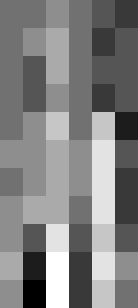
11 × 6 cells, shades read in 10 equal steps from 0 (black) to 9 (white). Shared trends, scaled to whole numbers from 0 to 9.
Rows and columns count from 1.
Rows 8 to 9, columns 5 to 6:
8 2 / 7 3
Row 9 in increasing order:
3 3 3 5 7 8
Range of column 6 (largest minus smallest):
4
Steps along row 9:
down up down up down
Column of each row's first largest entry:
3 3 3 3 3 5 5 5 3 3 3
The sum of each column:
50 40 73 41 63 31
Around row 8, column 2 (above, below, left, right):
5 3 5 6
